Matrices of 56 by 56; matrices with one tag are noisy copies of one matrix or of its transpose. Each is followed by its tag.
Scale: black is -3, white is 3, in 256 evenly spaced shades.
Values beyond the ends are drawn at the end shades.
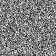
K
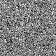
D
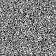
K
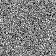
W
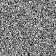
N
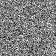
K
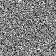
W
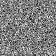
K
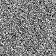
W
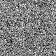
D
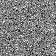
K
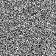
K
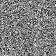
N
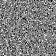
N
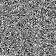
N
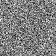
W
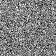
D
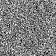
W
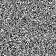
N
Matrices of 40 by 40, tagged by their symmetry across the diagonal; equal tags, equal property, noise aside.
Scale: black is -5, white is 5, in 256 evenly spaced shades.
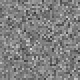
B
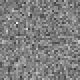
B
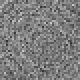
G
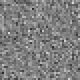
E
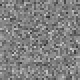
B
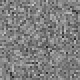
G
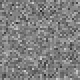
B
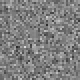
E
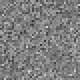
G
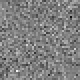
E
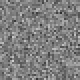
E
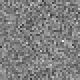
B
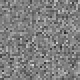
E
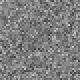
G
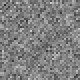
G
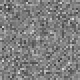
G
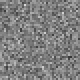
B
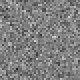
E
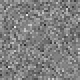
G
